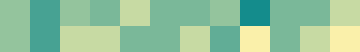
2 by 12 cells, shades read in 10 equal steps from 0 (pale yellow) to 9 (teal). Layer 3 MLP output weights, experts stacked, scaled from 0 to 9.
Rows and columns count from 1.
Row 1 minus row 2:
0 0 2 3 -3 0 3 -2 9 0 3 2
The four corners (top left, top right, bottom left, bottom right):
4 2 4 0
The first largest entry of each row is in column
9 2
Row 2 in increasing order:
0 0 2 2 2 2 4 5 5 5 6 7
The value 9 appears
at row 1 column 9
